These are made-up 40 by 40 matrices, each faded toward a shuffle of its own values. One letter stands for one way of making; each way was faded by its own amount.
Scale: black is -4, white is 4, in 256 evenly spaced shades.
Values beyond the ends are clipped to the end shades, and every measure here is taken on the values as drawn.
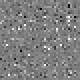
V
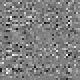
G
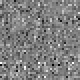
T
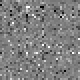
V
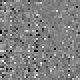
V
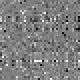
G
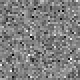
T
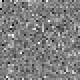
T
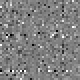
V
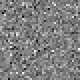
T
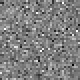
T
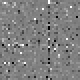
V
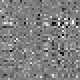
G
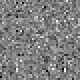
T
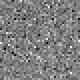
T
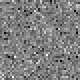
T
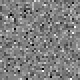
T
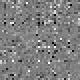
V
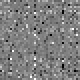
V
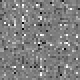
V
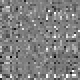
G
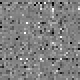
V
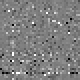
V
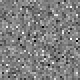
T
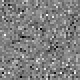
T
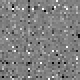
V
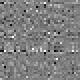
G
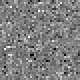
T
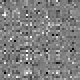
G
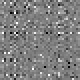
G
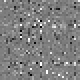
V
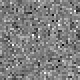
T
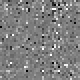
V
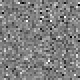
T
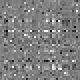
G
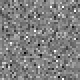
T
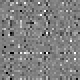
G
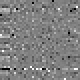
G
